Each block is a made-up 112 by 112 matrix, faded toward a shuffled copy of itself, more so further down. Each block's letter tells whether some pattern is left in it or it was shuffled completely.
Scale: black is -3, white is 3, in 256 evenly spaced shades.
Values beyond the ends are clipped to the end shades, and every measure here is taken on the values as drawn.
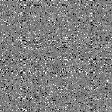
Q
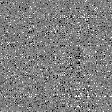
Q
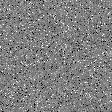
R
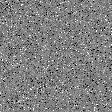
R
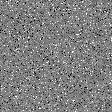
R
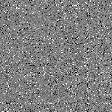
Q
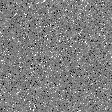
R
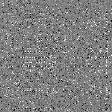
Q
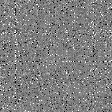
Q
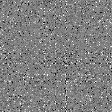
Q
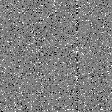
Q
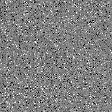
Q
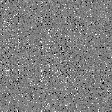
Q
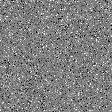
R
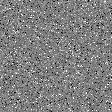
R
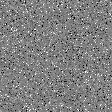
R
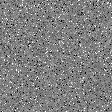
R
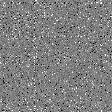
Q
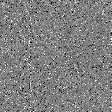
Q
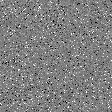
R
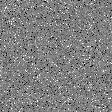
R
